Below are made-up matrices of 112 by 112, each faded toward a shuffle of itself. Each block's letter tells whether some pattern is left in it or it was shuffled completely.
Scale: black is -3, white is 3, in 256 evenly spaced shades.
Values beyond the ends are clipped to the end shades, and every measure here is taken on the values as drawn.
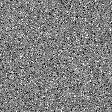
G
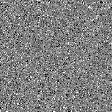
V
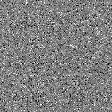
V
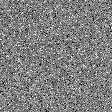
G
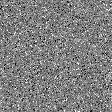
G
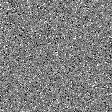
G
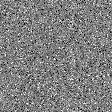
G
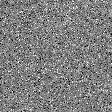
G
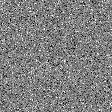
G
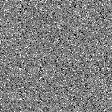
V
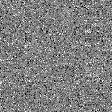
V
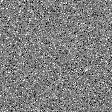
G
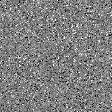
V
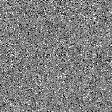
V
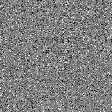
V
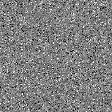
V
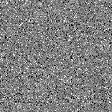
V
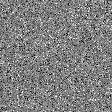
G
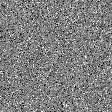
G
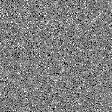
V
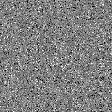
V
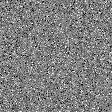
G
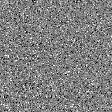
V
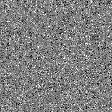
V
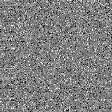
V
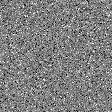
G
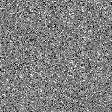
V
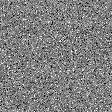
G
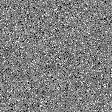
G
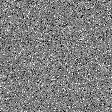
G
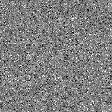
V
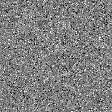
V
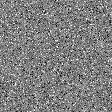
G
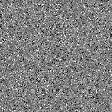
V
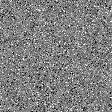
G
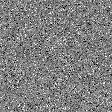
G
